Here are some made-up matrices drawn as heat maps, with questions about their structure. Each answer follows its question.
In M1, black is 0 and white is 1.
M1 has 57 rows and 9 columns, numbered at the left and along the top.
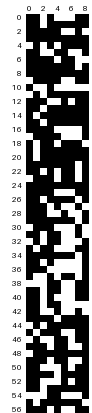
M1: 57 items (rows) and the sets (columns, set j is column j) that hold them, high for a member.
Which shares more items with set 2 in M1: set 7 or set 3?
set 7
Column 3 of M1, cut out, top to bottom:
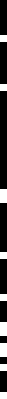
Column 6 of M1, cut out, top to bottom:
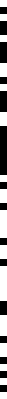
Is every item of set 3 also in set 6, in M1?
yes
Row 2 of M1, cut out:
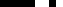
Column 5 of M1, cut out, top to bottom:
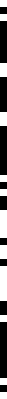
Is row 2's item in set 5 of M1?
yes
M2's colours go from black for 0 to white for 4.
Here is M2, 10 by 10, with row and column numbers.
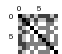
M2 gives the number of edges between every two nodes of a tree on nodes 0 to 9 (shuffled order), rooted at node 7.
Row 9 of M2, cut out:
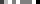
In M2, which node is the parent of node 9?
0
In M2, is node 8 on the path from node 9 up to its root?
no
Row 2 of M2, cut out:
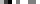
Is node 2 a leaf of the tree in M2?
yes
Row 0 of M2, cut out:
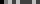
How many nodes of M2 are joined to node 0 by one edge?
5
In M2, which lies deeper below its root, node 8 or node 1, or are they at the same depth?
node 8
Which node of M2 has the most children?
0
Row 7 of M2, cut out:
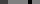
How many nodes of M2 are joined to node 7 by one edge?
2
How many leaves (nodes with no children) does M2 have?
7
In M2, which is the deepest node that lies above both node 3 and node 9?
0
